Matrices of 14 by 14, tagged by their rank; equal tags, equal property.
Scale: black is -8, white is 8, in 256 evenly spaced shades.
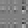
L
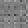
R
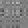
R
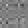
R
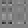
L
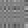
L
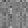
R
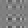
L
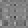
R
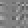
R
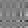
L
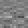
R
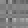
L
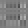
L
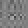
R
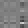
L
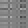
L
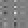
L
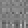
R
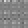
R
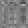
R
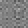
R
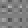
L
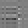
L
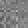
R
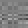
L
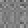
R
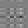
L
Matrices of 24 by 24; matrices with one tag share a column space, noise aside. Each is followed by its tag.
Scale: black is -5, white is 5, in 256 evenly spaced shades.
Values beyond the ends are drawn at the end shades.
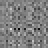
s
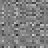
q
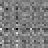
s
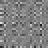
q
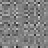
q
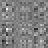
s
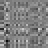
s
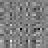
s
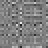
q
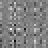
s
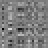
s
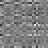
q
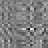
s
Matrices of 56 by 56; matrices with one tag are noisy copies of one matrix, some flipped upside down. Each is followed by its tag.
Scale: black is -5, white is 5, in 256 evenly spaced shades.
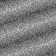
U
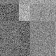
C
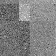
C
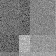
C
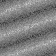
U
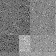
C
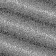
U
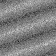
U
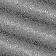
U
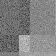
C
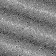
U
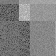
C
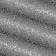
U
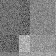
C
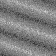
U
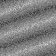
U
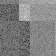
C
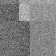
C
